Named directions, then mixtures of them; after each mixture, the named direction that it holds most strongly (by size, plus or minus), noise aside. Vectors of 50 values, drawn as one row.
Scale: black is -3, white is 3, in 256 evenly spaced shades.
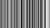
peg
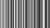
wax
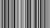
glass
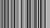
glass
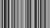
glass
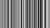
peg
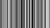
peg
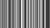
peg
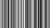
glass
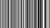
wax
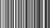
wax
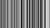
peg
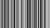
glass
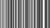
wax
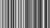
wax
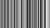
peg
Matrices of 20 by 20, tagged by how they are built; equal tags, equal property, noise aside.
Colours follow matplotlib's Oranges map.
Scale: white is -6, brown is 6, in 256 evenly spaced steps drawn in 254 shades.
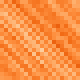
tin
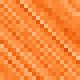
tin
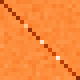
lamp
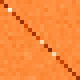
lamp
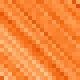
tin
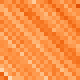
tin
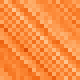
tin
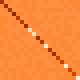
lamp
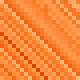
tin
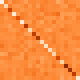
lamp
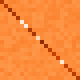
lamp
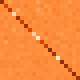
lamp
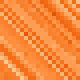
tin
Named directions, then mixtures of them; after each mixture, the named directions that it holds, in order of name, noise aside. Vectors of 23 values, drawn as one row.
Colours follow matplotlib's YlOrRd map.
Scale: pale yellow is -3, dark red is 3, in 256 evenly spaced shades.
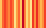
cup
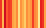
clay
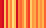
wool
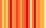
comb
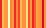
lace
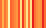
cup, lace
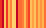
wool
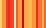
cup, lace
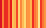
clay, wool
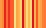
clay, cup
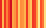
clay, comb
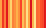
comb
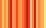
comb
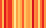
clay, cup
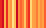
wool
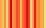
comb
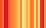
clay, comb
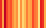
clay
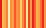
lace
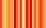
cup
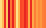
lace, wool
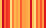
comb, lace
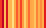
comb, wool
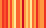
cup, wool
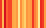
clay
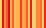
comb, lace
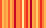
cup, wool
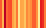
clay
